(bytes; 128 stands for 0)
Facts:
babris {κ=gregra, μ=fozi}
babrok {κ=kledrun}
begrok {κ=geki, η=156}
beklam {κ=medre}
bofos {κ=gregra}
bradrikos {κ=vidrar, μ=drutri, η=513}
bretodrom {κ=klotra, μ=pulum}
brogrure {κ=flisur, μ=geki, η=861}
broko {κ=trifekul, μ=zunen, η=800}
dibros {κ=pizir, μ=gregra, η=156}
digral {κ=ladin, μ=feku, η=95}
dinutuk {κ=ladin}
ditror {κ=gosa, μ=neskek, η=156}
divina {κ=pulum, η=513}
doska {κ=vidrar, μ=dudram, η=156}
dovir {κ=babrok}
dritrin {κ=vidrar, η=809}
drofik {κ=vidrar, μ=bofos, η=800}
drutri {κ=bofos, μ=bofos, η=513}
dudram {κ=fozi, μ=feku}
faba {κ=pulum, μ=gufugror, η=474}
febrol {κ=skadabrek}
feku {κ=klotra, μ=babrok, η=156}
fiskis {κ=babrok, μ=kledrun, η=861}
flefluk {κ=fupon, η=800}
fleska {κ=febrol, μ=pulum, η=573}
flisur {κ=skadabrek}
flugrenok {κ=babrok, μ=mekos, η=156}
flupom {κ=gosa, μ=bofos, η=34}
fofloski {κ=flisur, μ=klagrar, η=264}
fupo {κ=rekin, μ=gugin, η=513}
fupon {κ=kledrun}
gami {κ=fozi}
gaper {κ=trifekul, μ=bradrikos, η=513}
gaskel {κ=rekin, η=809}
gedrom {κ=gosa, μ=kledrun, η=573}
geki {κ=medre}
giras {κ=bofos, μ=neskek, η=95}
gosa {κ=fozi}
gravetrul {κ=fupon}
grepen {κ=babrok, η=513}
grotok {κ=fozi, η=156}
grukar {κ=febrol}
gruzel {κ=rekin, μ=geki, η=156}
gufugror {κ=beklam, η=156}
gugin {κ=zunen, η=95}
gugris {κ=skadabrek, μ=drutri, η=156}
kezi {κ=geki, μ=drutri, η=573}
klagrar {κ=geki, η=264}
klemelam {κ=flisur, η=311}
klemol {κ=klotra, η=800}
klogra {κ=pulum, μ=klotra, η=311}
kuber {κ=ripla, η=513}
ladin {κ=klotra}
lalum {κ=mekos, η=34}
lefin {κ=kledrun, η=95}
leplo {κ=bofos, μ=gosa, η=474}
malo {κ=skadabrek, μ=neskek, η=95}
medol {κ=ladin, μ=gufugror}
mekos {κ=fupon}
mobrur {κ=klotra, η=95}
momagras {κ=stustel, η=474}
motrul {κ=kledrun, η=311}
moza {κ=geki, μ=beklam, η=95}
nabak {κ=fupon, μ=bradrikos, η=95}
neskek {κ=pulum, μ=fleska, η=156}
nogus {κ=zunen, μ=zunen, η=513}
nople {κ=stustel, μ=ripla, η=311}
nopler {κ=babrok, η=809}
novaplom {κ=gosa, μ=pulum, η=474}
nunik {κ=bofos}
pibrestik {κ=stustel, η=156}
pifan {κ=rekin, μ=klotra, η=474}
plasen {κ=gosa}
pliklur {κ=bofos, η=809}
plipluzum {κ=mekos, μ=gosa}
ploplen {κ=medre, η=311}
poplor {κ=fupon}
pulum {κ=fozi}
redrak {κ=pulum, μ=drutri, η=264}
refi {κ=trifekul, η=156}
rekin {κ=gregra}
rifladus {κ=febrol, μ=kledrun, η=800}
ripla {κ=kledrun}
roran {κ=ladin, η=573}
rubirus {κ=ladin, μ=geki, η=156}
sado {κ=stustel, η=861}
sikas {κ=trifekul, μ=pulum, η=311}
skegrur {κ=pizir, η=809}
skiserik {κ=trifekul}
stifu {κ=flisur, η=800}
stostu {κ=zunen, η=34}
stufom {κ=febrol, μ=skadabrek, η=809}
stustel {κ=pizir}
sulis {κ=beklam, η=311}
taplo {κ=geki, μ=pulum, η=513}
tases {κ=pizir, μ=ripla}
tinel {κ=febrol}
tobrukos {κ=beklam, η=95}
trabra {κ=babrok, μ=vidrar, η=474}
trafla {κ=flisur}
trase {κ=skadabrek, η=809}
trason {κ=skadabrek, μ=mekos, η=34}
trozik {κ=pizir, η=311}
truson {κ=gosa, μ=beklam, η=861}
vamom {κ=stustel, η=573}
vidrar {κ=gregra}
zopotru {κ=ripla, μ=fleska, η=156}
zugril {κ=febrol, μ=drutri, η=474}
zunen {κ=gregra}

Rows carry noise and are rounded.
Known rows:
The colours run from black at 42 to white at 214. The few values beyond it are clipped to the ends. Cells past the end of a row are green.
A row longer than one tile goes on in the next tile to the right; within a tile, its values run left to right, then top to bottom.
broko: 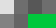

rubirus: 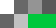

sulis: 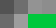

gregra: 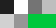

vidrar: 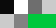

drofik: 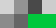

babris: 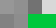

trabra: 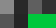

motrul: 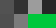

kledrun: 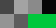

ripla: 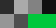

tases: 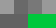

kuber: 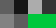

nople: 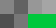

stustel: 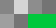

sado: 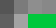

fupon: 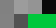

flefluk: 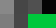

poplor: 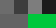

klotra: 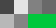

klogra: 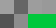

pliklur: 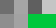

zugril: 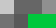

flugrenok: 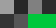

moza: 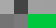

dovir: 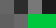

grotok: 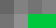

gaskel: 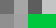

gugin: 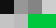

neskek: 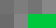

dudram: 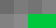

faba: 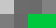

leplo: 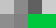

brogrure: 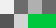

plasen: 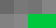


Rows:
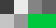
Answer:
skadabrek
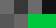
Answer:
nopler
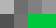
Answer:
gugris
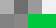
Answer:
giras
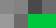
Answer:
klemol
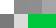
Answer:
gruzel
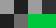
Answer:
fiskis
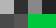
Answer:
plipluzum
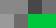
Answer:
stifu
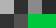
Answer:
zopotru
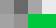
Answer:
fupo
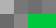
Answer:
stufom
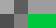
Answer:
sikas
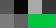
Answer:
grepen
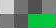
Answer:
rifladus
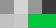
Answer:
geki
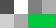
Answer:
zunen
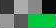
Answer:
mekos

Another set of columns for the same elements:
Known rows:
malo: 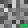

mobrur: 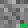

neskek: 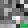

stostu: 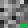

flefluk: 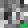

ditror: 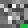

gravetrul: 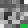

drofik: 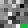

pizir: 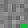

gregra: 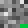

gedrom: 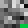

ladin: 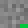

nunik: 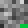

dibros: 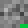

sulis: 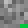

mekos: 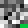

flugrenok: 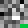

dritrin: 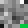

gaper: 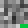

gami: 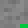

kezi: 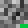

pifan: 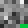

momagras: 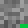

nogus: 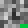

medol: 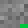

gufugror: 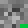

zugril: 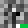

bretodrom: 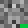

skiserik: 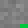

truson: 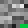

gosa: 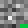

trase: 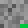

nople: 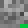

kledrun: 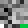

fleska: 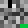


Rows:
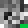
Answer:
lalum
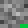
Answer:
trason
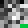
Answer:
babrok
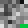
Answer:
kuber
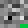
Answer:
faba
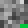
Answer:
babris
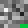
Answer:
rubirus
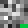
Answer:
brogrure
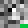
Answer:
nopler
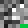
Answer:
trabra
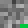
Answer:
klagrar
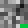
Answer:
gugris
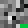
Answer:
flupom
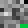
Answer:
gugin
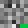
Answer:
taplo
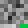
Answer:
divina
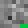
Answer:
broko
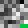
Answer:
grepen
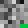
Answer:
lefin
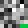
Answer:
fiskis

